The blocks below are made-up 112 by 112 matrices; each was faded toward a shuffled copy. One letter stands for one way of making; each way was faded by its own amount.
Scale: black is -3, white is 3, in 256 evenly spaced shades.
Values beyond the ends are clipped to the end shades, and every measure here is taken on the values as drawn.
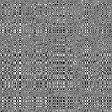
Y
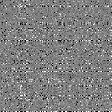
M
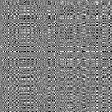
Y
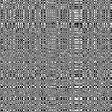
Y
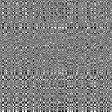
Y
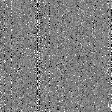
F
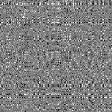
M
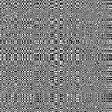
Y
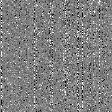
F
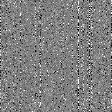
F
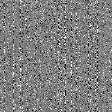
F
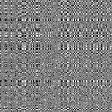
Y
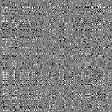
M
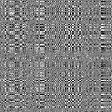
Y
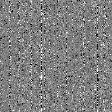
F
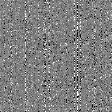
F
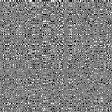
M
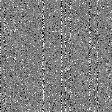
F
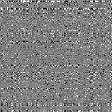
M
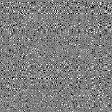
M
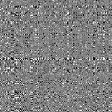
M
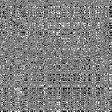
M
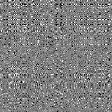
M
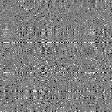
M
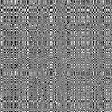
Y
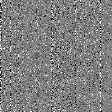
F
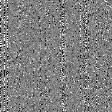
F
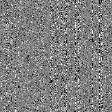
F
